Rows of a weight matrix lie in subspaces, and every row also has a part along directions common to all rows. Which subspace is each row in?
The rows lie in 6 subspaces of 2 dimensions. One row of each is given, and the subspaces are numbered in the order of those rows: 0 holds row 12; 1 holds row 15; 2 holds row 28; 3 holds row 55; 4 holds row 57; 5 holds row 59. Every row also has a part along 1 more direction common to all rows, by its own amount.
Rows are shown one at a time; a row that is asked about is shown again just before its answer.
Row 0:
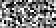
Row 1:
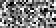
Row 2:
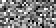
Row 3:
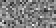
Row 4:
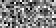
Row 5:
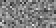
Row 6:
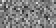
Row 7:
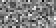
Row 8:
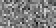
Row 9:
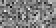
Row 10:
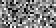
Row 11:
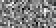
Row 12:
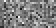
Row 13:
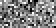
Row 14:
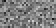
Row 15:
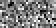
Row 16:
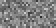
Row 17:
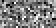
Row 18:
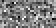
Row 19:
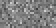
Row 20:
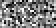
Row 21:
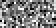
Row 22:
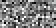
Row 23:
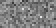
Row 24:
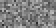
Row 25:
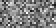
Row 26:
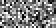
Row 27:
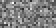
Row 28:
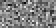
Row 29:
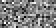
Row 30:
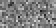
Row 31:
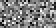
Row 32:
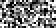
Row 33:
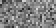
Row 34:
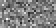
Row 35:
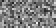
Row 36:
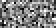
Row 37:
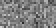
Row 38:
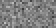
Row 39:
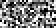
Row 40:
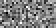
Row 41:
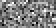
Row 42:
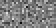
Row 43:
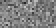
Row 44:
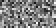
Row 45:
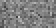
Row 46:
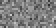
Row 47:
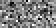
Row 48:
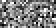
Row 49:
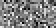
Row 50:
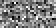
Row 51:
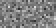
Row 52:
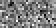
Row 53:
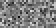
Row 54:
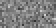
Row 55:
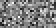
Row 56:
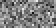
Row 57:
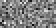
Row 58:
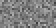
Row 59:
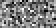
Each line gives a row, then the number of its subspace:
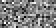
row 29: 3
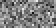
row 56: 2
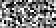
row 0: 5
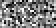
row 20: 5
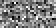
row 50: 4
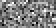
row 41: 2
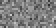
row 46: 0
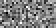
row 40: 4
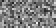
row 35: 0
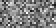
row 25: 3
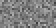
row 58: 0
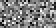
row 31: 3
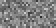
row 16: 5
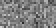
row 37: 0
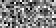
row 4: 2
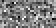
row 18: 4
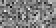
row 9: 4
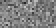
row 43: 2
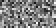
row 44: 0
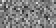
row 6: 1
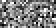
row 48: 5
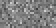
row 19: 3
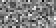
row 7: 1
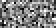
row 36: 1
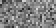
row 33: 5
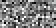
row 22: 3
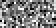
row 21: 1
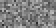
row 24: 2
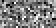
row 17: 4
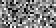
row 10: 3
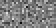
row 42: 4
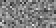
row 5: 4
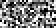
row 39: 3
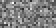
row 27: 2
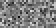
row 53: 3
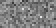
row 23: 5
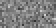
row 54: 1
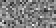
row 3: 4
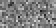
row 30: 1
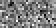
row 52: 1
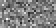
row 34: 5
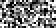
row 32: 2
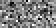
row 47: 1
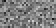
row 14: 5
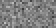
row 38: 2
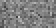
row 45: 0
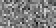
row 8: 0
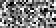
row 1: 3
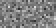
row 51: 1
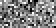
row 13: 2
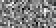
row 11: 0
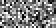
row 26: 4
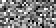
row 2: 5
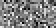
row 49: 0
